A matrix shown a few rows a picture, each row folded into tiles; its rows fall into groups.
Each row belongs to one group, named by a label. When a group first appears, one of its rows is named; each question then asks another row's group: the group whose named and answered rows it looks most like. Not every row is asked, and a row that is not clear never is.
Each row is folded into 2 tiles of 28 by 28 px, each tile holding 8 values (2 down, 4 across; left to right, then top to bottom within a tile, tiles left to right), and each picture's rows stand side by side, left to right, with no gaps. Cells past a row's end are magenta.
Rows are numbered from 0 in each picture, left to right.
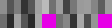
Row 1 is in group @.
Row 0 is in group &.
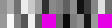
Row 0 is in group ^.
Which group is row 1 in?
&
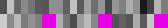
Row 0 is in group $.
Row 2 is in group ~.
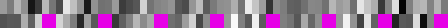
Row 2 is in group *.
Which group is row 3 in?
*
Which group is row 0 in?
~
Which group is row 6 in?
^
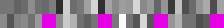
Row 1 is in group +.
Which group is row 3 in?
+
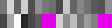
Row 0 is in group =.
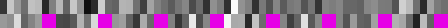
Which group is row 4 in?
$
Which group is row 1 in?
~
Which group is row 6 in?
&
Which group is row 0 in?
+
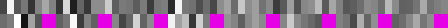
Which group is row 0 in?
=
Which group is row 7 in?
*
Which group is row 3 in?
$
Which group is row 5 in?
+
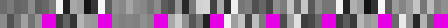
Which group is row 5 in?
=
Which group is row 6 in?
~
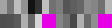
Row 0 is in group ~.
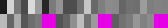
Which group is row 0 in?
+
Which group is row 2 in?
*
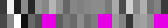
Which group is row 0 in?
=
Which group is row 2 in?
@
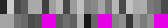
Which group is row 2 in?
@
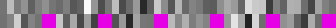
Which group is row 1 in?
+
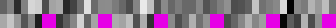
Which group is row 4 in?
*
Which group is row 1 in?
*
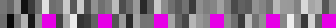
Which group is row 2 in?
~
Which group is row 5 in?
^
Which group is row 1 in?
=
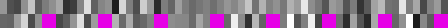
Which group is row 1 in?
*
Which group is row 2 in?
+
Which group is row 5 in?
^
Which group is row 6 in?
&
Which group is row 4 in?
^
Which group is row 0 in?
*
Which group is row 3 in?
$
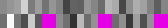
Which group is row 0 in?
^
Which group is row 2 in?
@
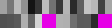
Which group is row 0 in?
~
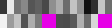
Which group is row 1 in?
~
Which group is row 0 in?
$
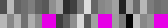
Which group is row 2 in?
@
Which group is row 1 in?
*
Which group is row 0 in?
$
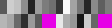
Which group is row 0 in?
$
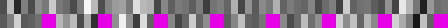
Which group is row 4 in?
=
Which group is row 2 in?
^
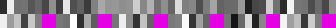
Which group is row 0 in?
$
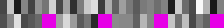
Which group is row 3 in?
+
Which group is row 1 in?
+
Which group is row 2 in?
$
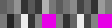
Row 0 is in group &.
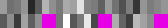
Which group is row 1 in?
^
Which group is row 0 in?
~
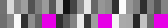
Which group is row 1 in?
*
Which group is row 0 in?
=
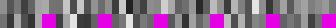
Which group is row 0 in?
&
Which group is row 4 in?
+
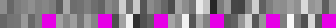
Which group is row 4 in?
*
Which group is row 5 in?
^
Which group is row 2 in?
=
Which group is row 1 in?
$
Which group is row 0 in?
*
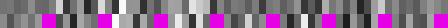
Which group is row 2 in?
$
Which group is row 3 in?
^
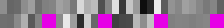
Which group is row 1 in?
^
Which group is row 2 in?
~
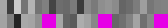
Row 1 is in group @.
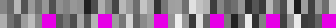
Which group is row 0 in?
@
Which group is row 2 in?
+
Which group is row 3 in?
^
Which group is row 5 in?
=
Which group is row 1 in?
~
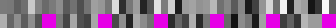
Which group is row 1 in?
&
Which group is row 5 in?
~
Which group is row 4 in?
&
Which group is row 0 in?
+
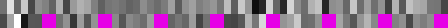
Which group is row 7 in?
@
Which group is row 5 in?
+
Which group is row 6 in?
@
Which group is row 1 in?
@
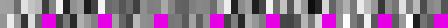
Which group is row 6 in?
^
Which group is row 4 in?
~
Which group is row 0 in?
^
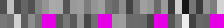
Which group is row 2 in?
+
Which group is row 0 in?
=
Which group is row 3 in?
=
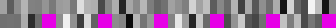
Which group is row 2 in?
@
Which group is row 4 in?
=
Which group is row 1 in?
^
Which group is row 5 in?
+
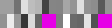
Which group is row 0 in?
^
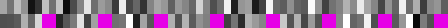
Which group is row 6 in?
^
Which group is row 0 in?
~
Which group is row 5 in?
+
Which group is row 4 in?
~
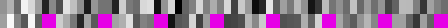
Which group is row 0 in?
^
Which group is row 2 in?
+
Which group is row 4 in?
~
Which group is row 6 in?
@
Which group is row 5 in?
~
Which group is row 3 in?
*
